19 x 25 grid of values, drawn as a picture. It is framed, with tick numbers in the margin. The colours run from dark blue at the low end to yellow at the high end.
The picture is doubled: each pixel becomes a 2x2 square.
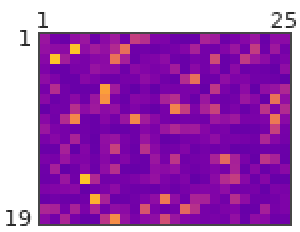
Mirror symmetry: none. Grain: fine. Histogram: skewed, a long tail of high values. Average level on the scale: 30%. Seam: none. Calmest part: bottom right.
